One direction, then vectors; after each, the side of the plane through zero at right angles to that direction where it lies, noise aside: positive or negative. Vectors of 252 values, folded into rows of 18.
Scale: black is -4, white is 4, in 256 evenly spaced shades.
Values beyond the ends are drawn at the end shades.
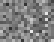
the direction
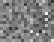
positive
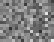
positive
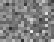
positive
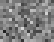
positive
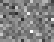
positive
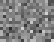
positive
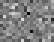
negative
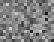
negative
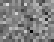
negative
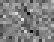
negative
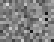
negative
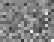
positive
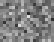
positive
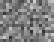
negative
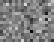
negative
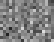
positive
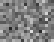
positive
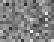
positive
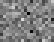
negative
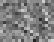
positive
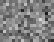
negative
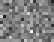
positive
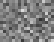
positive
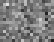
negative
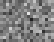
negative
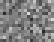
negative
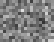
positive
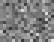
positive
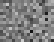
negative
